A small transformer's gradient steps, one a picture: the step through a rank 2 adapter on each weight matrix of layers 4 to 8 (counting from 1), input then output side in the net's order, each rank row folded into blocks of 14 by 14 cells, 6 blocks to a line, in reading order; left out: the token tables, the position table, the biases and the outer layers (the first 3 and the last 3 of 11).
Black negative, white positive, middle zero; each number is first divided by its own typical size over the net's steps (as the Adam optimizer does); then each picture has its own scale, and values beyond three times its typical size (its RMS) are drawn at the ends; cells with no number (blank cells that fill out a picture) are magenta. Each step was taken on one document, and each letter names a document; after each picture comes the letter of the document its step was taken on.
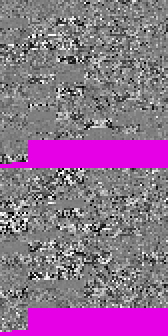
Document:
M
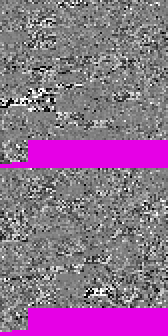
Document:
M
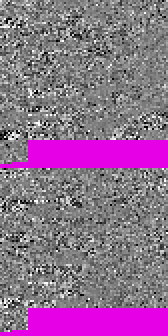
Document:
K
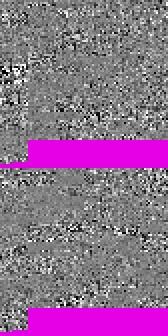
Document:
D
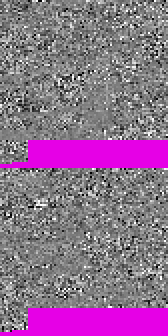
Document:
K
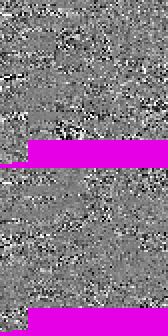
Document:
D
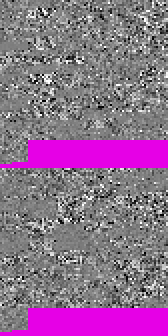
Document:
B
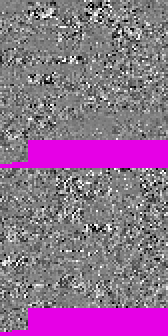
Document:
B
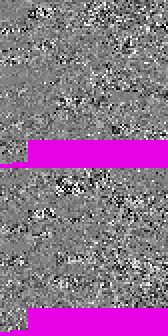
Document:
B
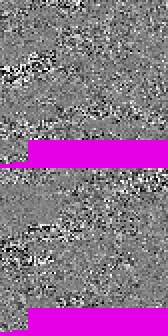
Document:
D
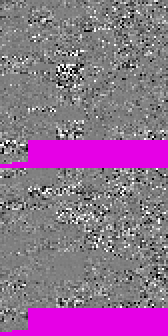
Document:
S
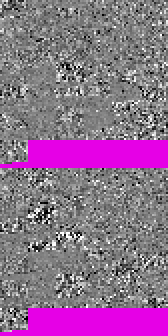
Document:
K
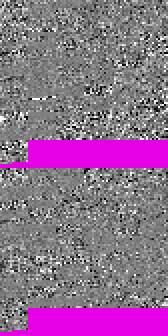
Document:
D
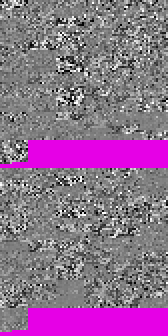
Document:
M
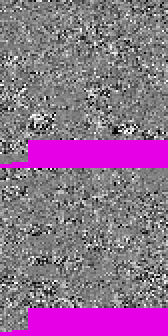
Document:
B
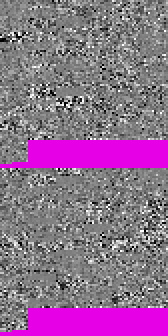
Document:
B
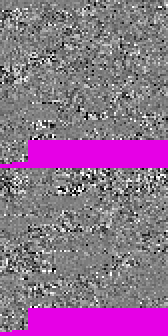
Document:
D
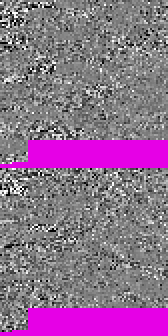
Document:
D
